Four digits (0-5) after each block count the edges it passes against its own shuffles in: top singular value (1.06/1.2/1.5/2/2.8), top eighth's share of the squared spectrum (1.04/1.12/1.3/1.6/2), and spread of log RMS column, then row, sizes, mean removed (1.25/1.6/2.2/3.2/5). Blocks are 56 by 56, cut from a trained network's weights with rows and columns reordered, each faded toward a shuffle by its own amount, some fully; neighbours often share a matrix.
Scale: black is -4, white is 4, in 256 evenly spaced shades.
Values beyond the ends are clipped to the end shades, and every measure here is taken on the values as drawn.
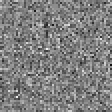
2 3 1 1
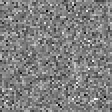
0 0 0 0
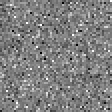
0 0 0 0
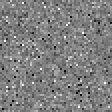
0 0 0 0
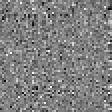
3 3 2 1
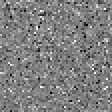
0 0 0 0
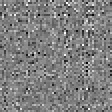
3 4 2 2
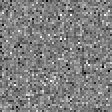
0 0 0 0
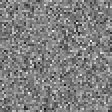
0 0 0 0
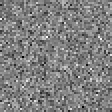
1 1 0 0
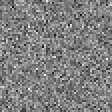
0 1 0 0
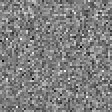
2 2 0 0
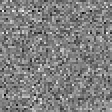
3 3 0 2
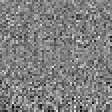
3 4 1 3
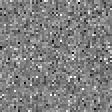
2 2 1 1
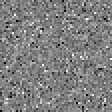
0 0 0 0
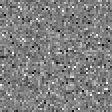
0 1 0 0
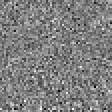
2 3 0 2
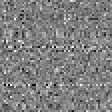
3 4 1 3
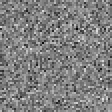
2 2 0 1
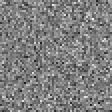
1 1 0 0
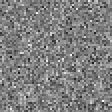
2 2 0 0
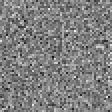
1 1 0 0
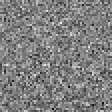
2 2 0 0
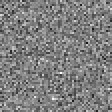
1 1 0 0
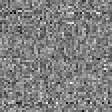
3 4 1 2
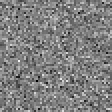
1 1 0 0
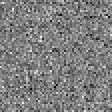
2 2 0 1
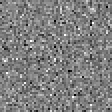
2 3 1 1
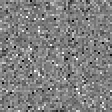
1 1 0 0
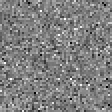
2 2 0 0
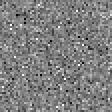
0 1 0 0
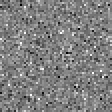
1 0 0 0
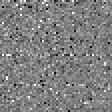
2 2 1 1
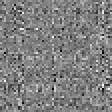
3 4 3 2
